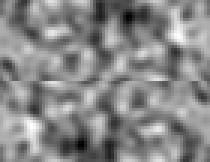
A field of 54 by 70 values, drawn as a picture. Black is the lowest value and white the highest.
No single row or column stands out from its neighbours. No overall slope runs across the table. There are no lone odd cells. No seam splits the table. A half turn leaves it unchanged. The values follow a bell shape. The texture is blotchy.
